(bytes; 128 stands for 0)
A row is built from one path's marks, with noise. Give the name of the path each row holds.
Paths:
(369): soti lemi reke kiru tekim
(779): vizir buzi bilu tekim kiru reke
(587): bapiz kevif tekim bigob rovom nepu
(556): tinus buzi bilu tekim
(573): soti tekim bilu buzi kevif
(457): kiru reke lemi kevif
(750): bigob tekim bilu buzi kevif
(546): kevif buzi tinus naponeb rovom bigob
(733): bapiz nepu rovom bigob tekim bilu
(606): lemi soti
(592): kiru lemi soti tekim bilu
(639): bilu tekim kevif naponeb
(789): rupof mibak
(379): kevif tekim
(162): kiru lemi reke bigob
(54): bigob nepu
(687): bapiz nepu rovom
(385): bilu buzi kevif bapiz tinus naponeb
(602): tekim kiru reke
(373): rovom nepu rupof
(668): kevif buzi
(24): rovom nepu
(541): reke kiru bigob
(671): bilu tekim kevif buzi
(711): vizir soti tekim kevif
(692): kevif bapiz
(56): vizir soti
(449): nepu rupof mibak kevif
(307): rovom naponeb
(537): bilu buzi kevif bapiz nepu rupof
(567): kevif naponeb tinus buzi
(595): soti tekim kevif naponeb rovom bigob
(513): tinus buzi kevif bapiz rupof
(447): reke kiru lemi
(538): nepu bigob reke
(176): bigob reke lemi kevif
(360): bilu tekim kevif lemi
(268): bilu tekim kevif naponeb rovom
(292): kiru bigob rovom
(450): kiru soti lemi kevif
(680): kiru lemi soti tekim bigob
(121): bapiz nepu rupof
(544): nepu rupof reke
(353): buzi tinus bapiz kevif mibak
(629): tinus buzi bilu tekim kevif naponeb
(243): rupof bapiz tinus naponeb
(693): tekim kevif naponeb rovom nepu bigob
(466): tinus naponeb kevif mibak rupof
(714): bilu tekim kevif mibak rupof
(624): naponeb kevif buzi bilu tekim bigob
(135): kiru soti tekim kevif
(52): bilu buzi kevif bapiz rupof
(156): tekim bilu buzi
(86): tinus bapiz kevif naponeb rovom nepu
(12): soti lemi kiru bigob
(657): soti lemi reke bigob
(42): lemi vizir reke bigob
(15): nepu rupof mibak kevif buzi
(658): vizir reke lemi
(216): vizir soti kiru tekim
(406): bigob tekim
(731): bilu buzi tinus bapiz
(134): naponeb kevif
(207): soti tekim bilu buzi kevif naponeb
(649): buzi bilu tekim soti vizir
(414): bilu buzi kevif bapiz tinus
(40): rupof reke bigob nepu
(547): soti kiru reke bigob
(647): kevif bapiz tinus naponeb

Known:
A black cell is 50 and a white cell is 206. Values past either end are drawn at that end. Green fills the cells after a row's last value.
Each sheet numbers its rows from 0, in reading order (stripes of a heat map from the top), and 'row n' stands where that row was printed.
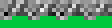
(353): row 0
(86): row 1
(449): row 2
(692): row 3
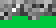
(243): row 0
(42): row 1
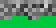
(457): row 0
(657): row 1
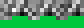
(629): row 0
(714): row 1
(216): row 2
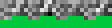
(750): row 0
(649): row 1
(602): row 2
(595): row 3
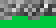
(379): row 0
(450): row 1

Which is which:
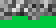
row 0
(573)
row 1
(162)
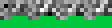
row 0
(547)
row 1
(207)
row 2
(693)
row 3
(624)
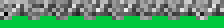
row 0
(121)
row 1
(176)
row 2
(135)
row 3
(567)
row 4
(647)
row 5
(668)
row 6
(556)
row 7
(52)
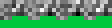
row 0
(56)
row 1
(639)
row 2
(779)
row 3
(385)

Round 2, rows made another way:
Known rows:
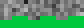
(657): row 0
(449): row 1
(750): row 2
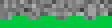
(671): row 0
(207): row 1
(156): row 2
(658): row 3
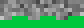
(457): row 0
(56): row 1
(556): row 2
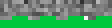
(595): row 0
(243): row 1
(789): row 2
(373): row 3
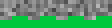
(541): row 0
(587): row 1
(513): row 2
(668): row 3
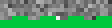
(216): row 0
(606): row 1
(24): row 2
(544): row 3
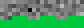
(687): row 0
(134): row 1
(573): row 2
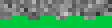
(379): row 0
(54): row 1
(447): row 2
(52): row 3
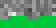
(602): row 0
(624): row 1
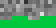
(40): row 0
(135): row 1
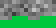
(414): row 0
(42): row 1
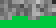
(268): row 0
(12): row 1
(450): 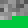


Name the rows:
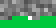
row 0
(121)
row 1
(307)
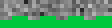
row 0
(547)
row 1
(385)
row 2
(360)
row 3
(779)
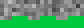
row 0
(162)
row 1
(714)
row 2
(176)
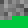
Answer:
(639)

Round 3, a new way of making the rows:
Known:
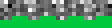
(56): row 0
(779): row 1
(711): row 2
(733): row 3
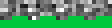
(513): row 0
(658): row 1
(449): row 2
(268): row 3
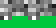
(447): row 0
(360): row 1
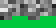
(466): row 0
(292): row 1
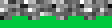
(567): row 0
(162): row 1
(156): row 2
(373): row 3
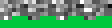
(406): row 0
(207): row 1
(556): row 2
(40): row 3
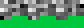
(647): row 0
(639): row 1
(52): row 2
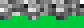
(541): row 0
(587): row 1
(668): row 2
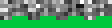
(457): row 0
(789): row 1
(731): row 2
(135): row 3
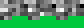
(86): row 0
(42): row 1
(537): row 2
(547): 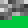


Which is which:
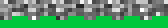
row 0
(12)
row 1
(379)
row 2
(629)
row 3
(573)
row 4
(714)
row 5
(602)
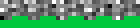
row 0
(307)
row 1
(671)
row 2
(450)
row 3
(121)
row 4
(592)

